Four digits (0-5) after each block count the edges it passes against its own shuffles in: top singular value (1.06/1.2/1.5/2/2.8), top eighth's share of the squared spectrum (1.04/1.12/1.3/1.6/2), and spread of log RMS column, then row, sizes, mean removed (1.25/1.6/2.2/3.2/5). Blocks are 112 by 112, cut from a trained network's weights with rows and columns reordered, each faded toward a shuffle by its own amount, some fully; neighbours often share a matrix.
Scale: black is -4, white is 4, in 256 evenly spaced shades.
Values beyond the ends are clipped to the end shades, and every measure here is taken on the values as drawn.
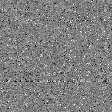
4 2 0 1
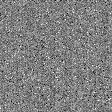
2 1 0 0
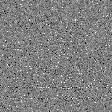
3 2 0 1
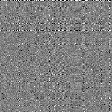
5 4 3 3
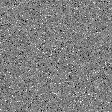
1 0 0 0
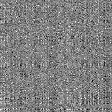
4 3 1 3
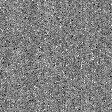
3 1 0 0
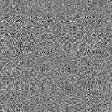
4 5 2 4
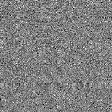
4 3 1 2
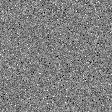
1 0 0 0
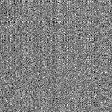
4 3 1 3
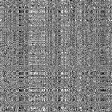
5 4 2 4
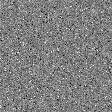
1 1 0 0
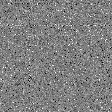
3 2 1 1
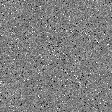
1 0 0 0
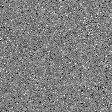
1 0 0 0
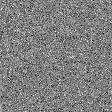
0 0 0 0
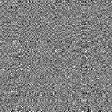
5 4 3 3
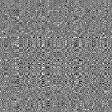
5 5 3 4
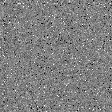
2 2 1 1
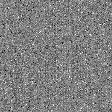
3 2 0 0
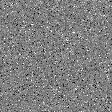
1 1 0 0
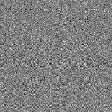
4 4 2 3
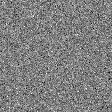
2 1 0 0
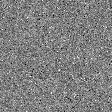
0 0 0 0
